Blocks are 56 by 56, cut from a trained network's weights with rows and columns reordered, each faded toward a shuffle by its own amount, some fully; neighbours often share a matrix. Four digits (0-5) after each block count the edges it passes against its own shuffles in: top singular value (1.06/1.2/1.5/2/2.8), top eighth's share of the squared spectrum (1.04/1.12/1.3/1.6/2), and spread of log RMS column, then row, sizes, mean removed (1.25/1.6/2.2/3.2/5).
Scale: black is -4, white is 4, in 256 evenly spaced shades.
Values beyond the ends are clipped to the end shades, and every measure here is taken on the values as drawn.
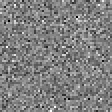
2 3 1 2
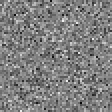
0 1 0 0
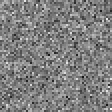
0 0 0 0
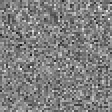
2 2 1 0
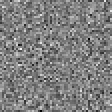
3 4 2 2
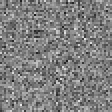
3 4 2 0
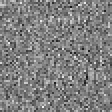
2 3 1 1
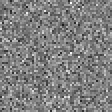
2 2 1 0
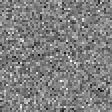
0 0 0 0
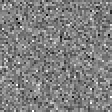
0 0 0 0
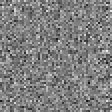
3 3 2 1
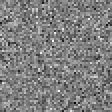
0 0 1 0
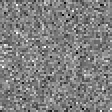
1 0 0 0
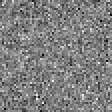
1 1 0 0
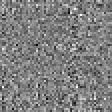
3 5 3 2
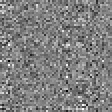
3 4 2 1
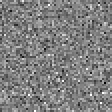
2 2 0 0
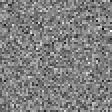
1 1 0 0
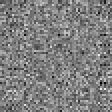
3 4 2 2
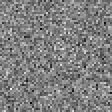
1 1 0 0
